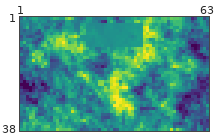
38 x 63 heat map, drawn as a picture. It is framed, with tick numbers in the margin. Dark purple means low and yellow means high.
In the top middle lies a patch that is calmer than the rest. The texture is blotchy. No regular stripes run through it. The values follow a bell shape. On average the colour sits 50% of the way up the scale. There is no overall slope. The top middle is the smoothest part.
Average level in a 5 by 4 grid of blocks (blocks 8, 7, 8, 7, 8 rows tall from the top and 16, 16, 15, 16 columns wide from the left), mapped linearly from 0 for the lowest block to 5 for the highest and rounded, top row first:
2342
3351
1332
0330
3231
